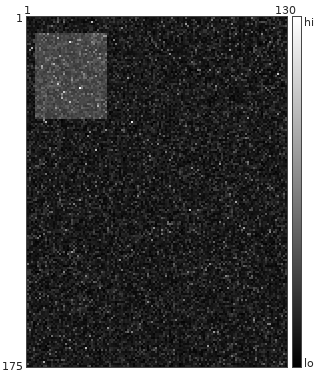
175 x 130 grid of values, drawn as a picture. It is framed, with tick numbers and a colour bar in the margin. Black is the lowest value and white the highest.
Most values sit low, with a long tail of high ones. In the top left lies a patch that is higher than the rest. The top left is the ninth with the highest average. On average the colour sits 10% of the way up the scale. No regular stripes run through it.
